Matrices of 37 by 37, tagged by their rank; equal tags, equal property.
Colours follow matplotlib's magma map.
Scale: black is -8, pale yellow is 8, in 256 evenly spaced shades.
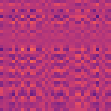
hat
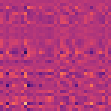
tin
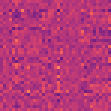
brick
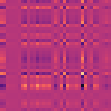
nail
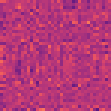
brick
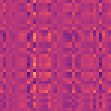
hat
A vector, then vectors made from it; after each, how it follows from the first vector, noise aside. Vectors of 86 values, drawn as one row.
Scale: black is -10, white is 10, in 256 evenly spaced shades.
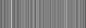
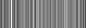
scaled up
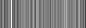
scaled up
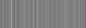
shrunk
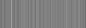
shrunk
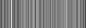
scaled up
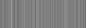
shrunk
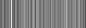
scaled up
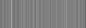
shrunk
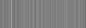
shrunk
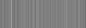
shrunk
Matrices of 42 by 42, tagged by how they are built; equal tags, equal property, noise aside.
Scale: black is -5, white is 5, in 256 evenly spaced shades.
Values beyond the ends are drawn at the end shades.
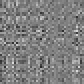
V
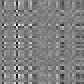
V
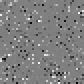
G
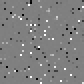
G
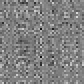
V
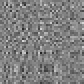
V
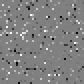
G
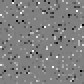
G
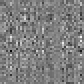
V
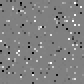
G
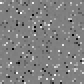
G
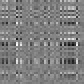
V
